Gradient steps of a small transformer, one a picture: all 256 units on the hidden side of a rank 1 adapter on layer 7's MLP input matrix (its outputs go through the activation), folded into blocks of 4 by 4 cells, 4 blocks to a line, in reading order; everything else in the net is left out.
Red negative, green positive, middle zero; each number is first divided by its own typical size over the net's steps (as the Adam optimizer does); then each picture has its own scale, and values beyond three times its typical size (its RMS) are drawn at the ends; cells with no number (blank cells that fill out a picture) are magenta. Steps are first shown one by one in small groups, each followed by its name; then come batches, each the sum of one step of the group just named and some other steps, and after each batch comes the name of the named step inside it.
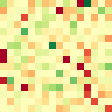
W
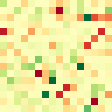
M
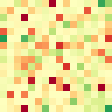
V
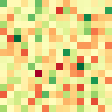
M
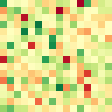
W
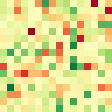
V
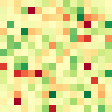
V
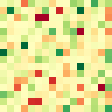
V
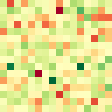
M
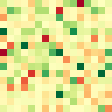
W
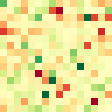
M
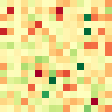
M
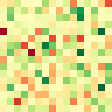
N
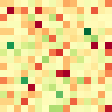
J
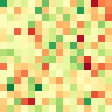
N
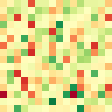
N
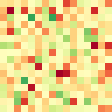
J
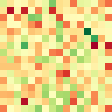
J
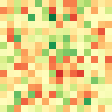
N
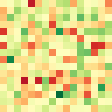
N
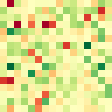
N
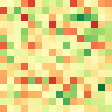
N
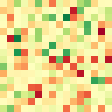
N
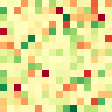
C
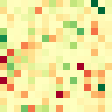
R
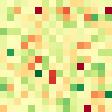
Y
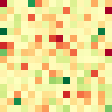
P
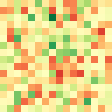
Y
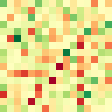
Y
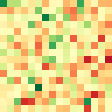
Y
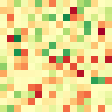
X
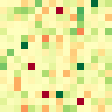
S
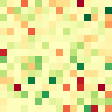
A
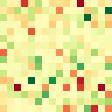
A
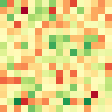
S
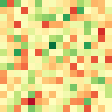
X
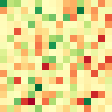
S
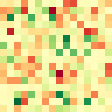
S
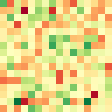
S
